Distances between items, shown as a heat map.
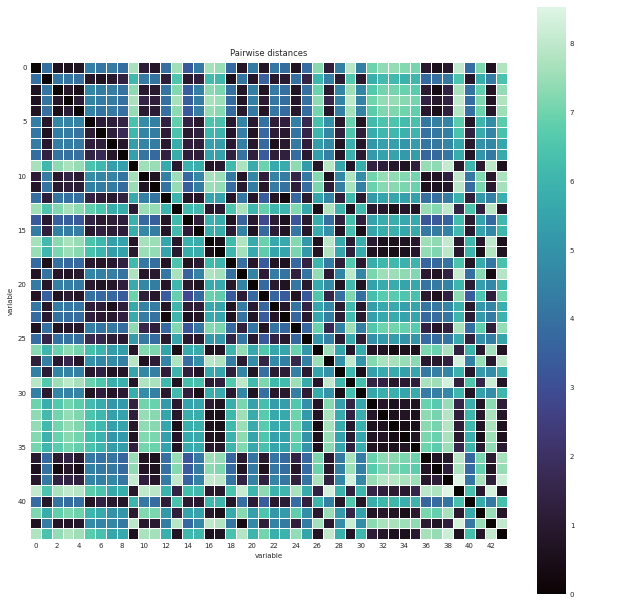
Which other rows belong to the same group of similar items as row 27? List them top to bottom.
0, 2, 3, 4, 10, 11, 19, 21, 24, 36, 37, 38, 42
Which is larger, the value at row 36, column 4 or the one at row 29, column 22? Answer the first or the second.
the second
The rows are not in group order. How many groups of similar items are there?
3
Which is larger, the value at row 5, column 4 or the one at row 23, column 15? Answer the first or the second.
the first
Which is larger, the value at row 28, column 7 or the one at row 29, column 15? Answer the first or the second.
the second
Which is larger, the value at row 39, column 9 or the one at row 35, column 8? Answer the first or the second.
the second
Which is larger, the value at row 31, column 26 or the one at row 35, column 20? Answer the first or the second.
the second
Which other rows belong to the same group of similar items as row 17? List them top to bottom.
9, 13, 16, 26, 29, 31, 32, 33, 34, 35, 39, 41, 43
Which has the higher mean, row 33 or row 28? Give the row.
33
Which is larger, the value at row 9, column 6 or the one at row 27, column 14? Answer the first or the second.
the first
